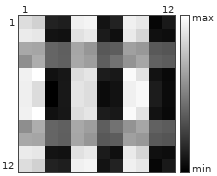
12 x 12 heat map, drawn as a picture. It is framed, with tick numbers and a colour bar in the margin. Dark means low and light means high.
Stripes: upright, repeating 3 times. Average level on the scale: 50%. Mirror symmetry: top to bottom.
